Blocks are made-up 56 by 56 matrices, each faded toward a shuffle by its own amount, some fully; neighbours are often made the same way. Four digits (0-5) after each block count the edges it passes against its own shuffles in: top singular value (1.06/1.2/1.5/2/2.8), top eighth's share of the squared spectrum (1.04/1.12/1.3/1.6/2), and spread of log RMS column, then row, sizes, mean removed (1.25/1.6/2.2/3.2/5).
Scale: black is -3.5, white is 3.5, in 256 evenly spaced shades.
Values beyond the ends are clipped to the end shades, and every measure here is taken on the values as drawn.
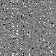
3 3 2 0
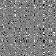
4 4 3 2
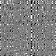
4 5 3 2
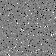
0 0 0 0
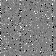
3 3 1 0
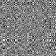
4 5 3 3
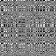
5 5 3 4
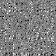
3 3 2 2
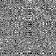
4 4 2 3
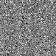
3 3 1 1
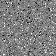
0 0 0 0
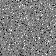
0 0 0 0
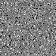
3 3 0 1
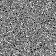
0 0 0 0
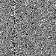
2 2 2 0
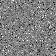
0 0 0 0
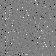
2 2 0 0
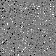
2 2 0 0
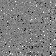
3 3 1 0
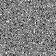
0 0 0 0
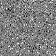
3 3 1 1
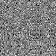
3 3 1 0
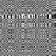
5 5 4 4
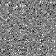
3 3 1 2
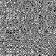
4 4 2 2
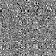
3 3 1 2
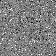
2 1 0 0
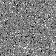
0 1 0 0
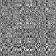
4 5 3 3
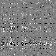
2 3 2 3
